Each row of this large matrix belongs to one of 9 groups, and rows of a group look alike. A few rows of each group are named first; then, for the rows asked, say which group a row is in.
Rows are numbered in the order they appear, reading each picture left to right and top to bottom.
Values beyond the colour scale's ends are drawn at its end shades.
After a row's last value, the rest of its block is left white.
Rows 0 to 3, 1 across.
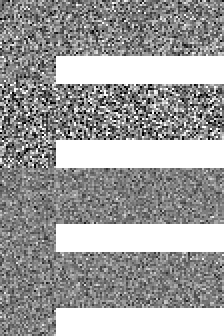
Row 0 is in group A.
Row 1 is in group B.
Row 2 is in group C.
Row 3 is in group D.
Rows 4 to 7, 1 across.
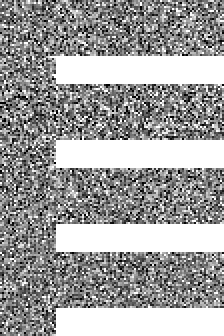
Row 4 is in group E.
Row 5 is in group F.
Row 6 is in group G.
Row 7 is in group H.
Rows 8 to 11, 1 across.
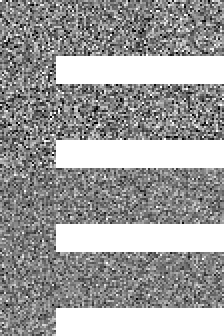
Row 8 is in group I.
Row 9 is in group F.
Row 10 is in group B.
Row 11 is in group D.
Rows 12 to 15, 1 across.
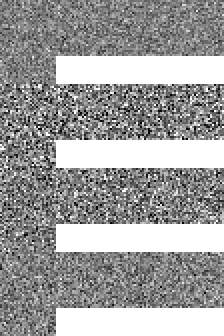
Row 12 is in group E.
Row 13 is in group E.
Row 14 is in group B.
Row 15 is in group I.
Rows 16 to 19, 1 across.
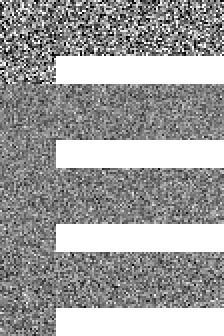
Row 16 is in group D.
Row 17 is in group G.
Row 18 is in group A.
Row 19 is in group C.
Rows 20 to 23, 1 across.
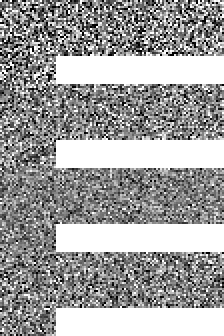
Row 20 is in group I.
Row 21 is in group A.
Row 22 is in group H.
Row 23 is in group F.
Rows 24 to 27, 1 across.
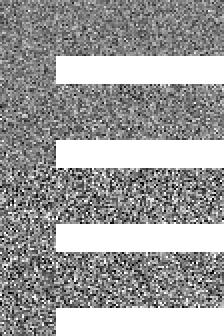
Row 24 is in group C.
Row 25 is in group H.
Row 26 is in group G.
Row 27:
B
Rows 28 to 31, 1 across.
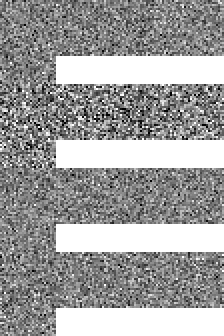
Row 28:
I
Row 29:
E
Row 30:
G
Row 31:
D
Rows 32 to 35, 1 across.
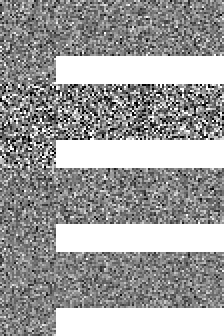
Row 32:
D
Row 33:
I
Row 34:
B
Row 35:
D
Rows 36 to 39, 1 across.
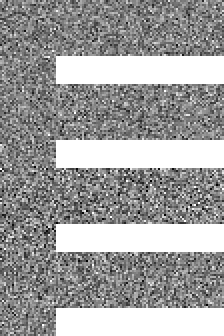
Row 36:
F
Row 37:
E
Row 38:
H
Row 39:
G
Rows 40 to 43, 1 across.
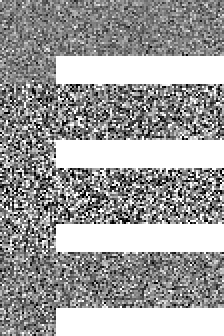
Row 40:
E
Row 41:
E
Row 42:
G
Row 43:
A
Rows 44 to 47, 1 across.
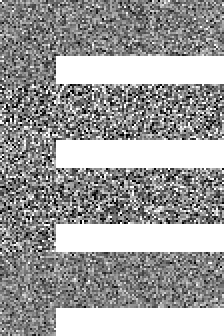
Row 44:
H
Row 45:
G
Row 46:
F
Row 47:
C
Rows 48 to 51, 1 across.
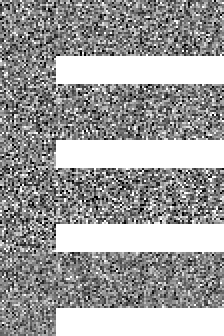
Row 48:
D
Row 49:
G
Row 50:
A
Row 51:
G
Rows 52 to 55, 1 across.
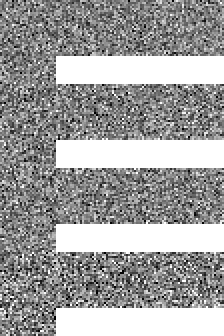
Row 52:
I
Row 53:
A
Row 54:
D
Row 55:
A
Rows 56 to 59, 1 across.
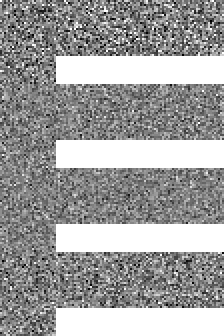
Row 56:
B
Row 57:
D
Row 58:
E
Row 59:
F
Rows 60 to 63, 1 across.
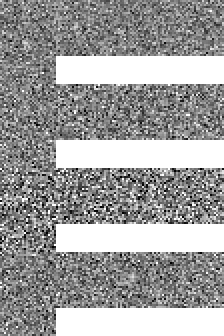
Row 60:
C
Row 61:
E
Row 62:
H
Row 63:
H
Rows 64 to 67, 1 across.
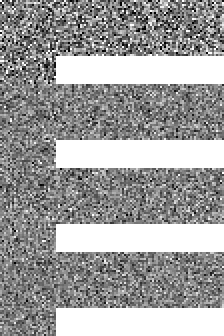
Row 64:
H
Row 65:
F
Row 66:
G
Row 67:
B
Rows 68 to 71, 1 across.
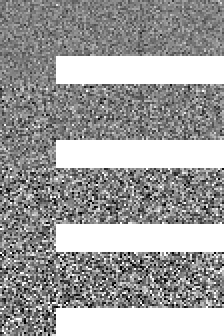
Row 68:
I
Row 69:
D
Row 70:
F
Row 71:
H
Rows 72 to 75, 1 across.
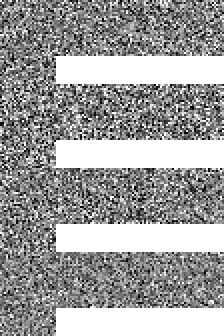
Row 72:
H
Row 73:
D
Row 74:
I
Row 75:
I
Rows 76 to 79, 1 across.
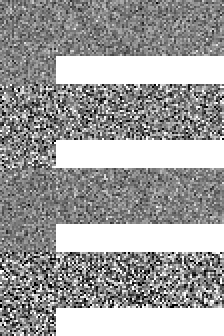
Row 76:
G
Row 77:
D
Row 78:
B
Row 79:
I
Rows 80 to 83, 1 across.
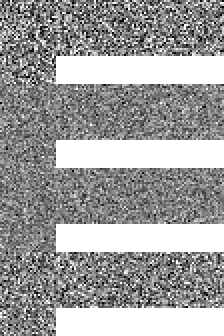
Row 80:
A
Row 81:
A
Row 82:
C
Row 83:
E
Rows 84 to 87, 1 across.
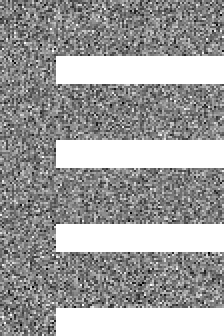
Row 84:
G
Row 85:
A
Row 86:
D
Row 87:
I
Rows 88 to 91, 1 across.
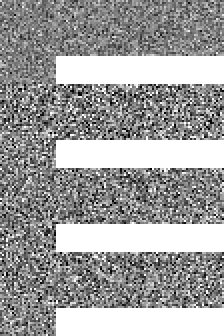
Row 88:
E
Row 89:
G
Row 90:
H
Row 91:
G
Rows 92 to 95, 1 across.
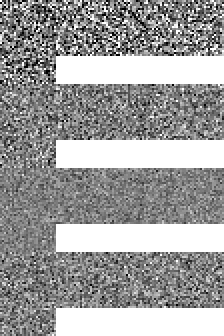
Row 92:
B
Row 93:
I
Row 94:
G
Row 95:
F
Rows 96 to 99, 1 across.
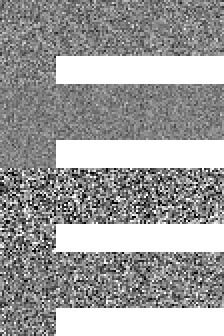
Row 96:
A
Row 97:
G
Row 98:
C
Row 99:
B
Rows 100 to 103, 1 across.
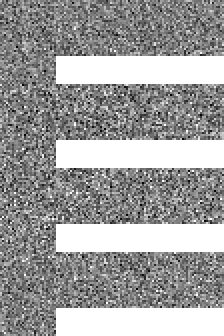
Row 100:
C
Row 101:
B
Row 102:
G
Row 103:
B
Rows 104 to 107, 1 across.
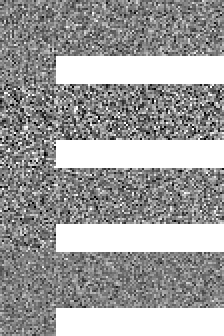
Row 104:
G
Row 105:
C
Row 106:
A
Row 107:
C
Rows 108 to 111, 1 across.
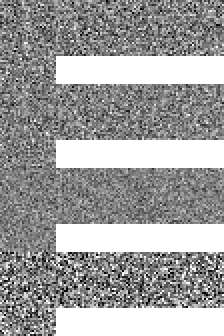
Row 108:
C
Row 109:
E
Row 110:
I
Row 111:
E
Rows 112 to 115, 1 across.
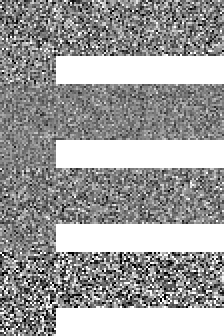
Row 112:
G
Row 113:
G
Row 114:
E
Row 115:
H
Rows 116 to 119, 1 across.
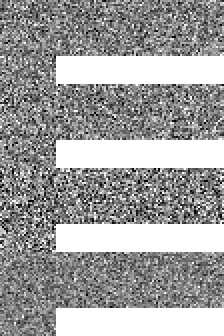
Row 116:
A
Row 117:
A
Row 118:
D
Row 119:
B
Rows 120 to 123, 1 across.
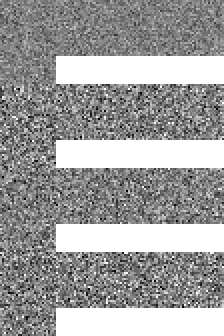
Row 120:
C
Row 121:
D
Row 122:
F
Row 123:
B
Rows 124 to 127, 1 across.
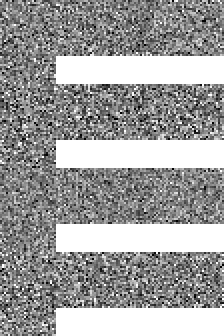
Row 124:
I
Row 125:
C
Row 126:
I
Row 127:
D
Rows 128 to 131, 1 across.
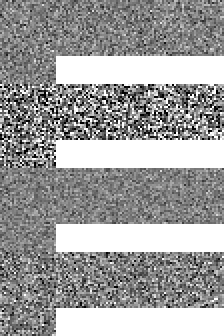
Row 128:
I
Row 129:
B
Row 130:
F
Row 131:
C
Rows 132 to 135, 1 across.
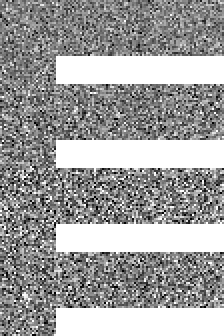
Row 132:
I
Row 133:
C
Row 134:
A
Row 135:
C
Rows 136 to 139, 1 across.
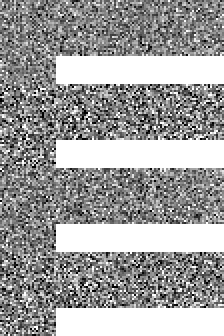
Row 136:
E
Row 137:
C
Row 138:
H
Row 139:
C
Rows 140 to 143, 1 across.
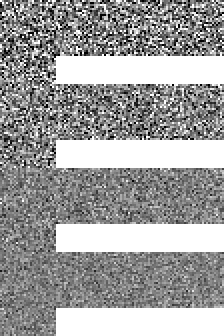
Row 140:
D
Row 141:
I
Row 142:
H
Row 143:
A
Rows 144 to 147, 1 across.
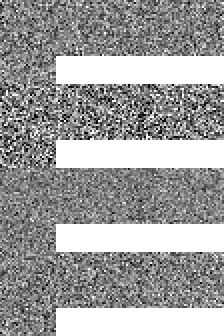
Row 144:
D
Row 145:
I
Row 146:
I
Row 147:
H
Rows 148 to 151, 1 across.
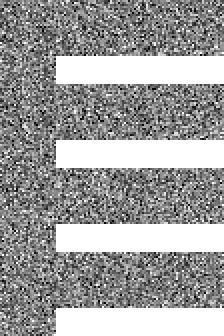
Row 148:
C
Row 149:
C
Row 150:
G
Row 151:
D
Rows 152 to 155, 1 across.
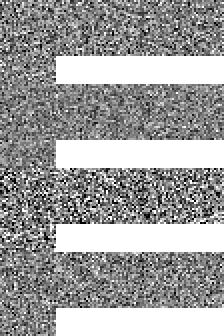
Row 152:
D
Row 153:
F
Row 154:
C
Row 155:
G
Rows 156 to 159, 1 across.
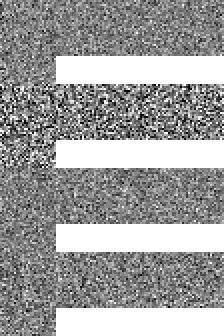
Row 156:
D
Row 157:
D
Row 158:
B
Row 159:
C
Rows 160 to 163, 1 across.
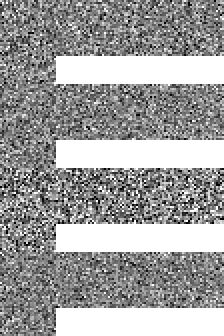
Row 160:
D
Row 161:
H
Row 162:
A
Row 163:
H
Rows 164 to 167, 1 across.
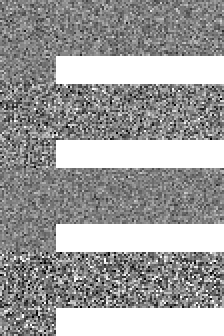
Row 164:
F
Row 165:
G
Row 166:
A
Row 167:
B
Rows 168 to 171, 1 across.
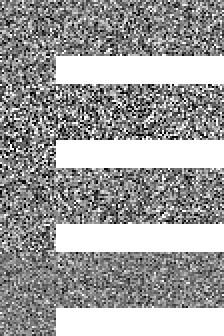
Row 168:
F
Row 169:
I
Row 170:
F
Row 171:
E
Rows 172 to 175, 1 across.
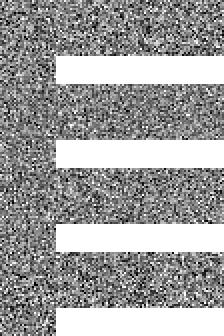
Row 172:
F
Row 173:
E
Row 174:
G
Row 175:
I
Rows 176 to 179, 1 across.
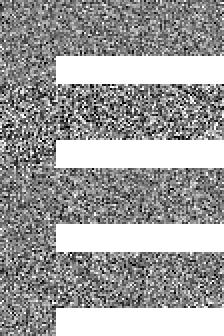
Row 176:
D
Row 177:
A
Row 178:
E
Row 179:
G
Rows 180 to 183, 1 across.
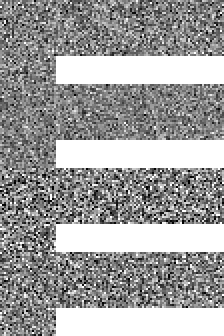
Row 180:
G
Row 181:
C
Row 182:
F
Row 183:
E
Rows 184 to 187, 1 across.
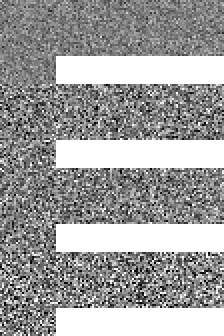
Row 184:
H
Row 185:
F
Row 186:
H
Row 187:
I
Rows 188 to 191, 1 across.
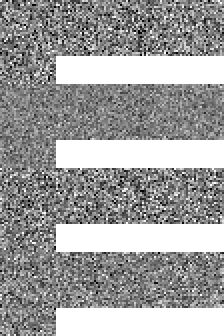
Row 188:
I
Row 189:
I
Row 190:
B
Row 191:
A
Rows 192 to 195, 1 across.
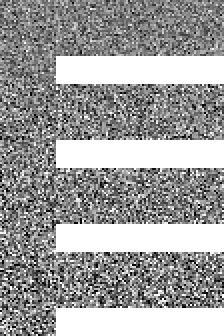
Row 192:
C
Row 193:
I
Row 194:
D
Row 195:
F
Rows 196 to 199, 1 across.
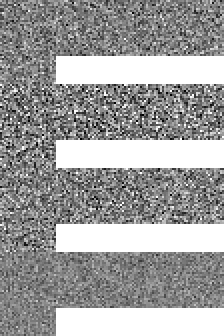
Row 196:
C
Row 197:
B
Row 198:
A
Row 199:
G
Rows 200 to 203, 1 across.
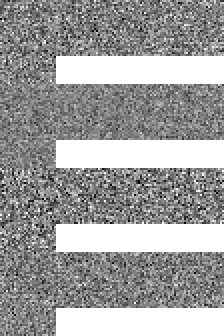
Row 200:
A
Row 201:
F
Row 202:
D
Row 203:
G
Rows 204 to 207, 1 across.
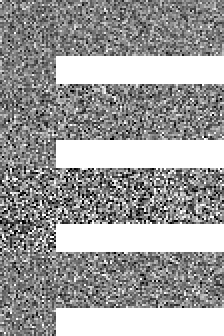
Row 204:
B
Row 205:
G
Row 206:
I
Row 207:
B
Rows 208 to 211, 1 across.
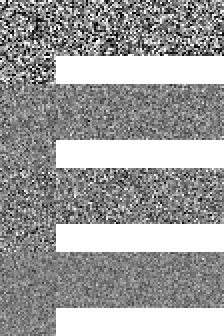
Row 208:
F
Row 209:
D
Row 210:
B
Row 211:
D
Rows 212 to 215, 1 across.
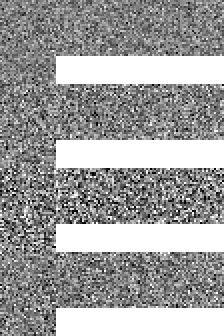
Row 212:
F
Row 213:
A
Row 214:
C
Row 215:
H
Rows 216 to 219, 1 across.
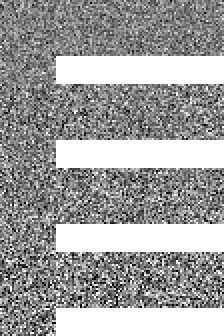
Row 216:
D
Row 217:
E
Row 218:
G
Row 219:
F
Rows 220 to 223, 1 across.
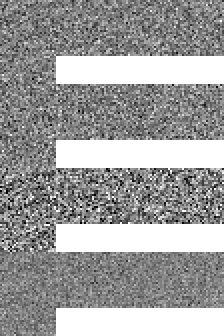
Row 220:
F
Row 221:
I
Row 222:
F
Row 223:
A
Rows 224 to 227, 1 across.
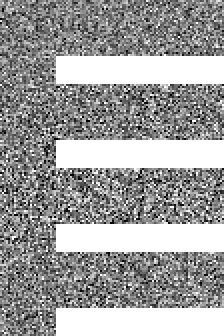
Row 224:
F
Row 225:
H
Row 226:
G
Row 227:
B
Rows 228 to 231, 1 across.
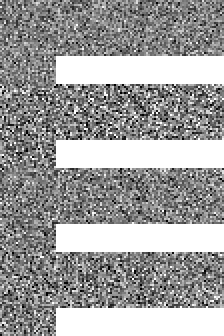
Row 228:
G
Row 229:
B
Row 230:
H
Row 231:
I
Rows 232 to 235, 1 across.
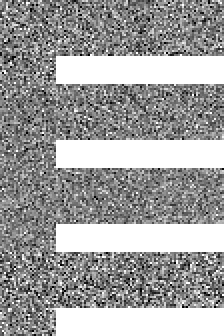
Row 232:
I
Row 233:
B
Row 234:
A
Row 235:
E
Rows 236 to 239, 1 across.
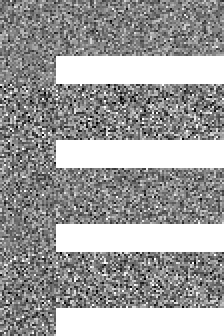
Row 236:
A
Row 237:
B
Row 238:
B
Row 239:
B
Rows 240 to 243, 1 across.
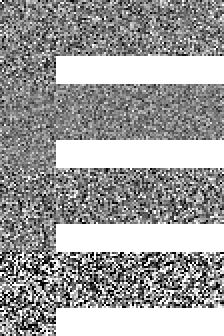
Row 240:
H
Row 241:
D
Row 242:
C
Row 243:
A
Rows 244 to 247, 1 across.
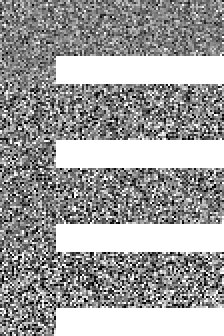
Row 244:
D
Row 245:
F
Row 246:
B
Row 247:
A
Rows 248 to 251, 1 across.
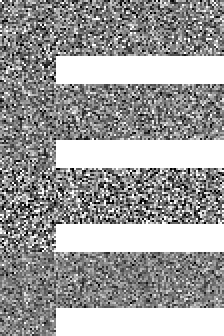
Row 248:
H
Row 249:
C
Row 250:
D
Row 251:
C
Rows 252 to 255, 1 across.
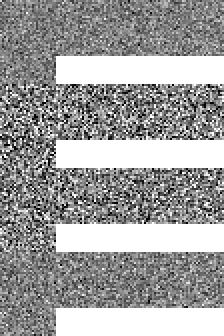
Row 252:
H
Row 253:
I
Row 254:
E
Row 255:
E
